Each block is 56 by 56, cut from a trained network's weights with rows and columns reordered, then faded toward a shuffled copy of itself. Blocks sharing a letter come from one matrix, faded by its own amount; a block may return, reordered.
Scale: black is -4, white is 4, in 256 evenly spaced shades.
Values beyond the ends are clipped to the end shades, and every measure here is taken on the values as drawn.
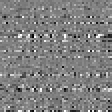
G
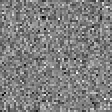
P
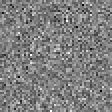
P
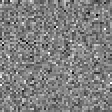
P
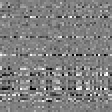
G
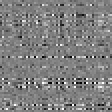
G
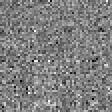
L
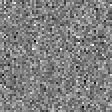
P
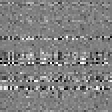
G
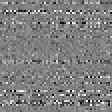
G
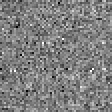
L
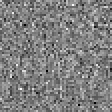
P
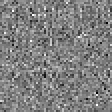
P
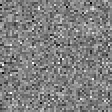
P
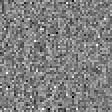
P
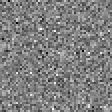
P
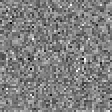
P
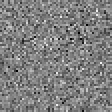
P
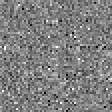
L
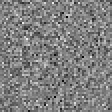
P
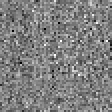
L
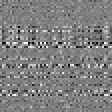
G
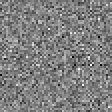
P
